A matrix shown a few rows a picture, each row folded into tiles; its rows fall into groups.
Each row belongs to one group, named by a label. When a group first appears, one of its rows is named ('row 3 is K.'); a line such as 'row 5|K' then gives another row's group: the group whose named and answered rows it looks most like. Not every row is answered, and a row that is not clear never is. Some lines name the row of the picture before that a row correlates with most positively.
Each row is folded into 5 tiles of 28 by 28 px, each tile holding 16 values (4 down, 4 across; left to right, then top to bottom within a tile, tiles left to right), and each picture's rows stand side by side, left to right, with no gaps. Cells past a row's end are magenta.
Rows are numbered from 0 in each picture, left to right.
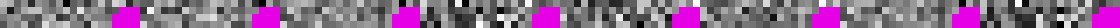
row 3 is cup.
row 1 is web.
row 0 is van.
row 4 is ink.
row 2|web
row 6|web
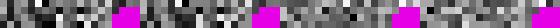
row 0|cup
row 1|cup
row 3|van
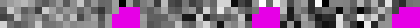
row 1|ink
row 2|cup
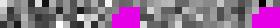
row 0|cup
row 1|web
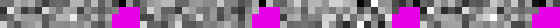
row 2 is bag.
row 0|web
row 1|web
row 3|web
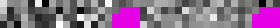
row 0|cup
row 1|web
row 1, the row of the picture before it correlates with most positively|0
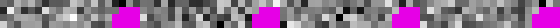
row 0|web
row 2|bag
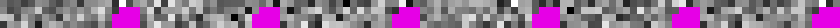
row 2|van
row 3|bag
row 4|van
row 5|van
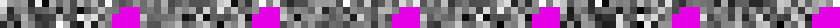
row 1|ink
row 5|ink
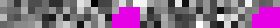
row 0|ink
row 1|cup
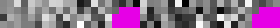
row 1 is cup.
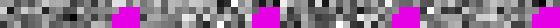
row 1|bag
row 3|web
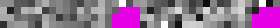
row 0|van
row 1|van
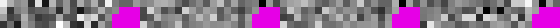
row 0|cup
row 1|web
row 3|bag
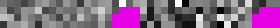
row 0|van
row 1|cup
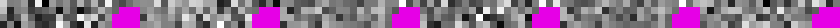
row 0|cup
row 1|bag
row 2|van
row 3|ink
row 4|van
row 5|van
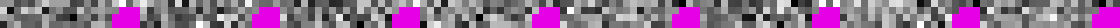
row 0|van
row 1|cup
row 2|ink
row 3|bag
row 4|web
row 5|ink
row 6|bag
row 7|web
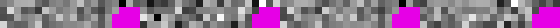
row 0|web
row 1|van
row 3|bag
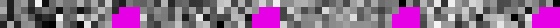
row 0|cup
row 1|ink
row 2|web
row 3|bag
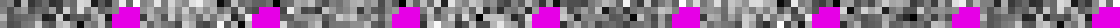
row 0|ink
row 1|bag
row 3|bag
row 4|van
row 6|van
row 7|ink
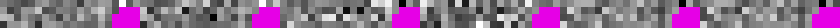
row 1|van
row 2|bag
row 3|cup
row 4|web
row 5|web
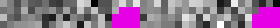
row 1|bag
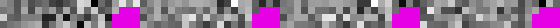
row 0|ink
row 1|bag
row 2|bag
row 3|web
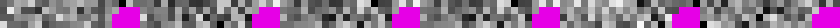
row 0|web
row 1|ink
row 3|ink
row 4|bag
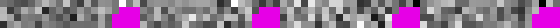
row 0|van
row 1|bag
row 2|bag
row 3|web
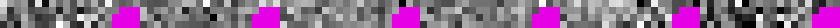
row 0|cup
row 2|web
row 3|van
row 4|bag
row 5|cup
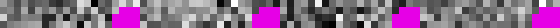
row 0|ink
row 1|bag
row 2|cup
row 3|van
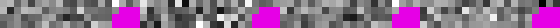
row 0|van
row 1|cup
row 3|web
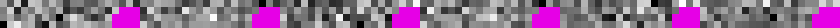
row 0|bag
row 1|web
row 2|ink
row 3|web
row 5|van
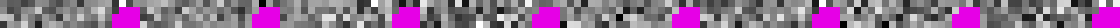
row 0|van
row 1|web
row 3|cup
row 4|bag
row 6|bag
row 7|ink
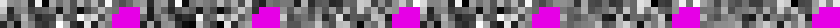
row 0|cup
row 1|cup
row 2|ink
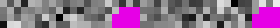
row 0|bag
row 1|ink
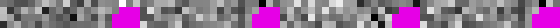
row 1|web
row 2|bag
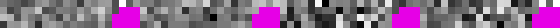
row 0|van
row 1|van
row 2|cup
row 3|ink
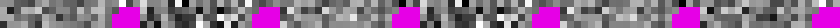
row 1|cup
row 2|web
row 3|cup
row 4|web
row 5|van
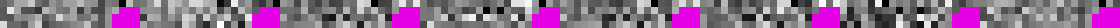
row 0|web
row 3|bag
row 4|ink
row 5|ink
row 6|cup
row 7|web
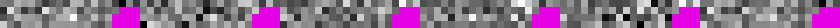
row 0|web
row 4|ink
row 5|web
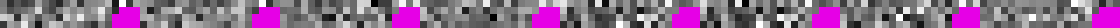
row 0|van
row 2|ink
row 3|van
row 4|cup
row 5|cup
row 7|bag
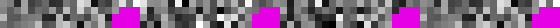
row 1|cup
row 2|cup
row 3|ink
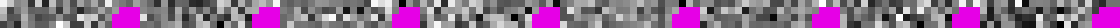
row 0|cup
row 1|ink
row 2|bag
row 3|bag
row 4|web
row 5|van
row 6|ink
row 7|cup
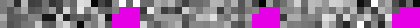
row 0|ink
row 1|web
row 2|bag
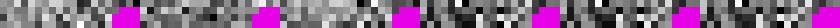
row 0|bag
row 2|bag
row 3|cup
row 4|cup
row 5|cup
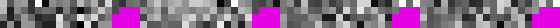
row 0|cup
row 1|bag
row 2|ink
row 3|ink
